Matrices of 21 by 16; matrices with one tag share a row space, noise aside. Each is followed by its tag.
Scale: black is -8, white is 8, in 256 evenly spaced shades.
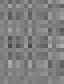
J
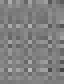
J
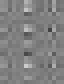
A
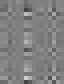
A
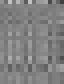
J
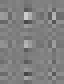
A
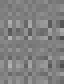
J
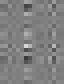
A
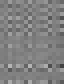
J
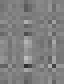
A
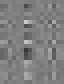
A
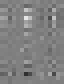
A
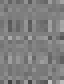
J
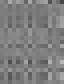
J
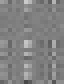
A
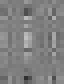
A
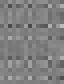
J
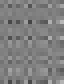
J
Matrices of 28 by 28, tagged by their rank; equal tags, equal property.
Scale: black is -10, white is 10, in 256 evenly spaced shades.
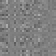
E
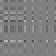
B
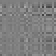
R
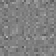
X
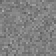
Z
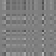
B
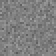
Z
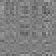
E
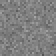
Z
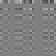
B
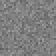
Z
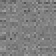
X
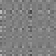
R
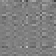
E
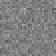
X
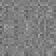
X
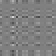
B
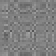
E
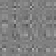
E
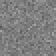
Z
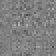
X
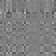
R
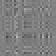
R
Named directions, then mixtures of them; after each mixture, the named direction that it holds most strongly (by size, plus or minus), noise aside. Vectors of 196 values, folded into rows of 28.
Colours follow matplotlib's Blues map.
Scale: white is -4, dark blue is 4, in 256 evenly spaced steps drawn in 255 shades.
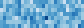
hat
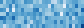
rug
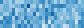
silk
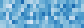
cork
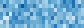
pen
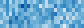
pen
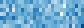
rug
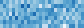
silk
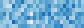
cork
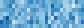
cork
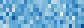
rug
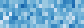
pen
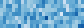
hat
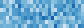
hat
